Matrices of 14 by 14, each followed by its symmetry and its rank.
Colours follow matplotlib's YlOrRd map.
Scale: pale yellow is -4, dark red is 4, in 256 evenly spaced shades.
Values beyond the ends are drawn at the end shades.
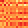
neither, rank two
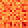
symmetric, rank three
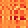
neither, rank two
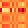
neither, rank one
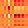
neither, rank one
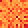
symmetric, rank three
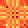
symmetric, rank two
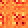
symmetric, rank two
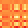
neither, rank one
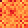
symmetric, rank three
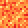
symmetric, full rank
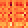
neither, rank two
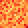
symmetric, full rank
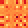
symmetric, rank two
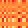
neither, rank one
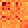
symmetric, rank three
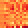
neither, rank two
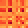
symmetric, rank two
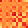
symmetric, rank two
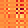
neither, rank one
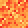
symmetric, full rank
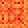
symmetric, rank three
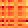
neither, rank two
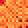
symmetric, rank three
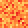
symmetric, full rank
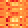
neither, rank two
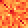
symmetric, full rank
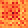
symmetric, rank two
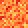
symmetric, full rank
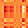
neither, rank one
